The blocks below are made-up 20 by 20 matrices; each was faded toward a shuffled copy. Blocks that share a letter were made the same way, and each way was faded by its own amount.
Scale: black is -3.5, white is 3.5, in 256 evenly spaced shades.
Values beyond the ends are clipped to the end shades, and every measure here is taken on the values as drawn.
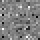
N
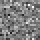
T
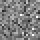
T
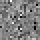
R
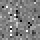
R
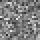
T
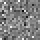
R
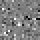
N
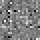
N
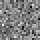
T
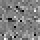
N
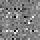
N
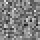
T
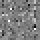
R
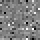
N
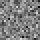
T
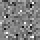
R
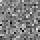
T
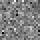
T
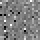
R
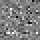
N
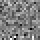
T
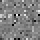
N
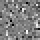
R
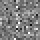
R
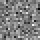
T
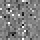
R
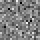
T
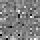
N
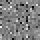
R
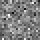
T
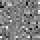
N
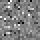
R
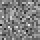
T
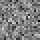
T
